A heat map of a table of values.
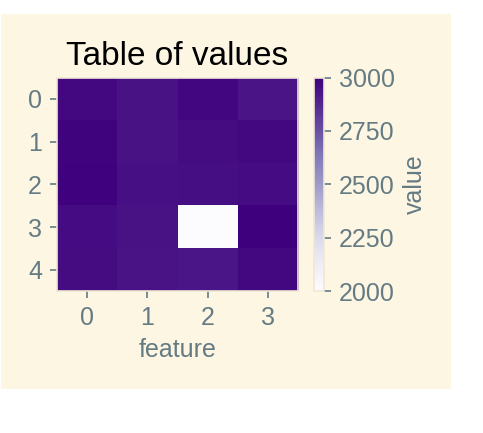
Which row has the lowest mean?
3
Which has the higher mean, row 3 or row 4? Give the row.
4
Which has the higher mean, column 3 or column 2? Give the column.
3
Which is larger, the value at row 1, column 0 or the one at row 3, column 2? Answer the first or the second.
the first
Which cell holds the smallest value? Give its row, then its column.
3, 2
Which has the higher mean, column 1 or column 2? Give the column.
1
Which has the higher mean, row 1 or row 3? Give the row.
1
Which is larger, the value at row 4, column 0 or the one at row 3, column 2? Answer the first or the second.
the first
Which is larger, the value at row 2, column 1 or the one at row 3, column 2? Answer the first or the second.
the first
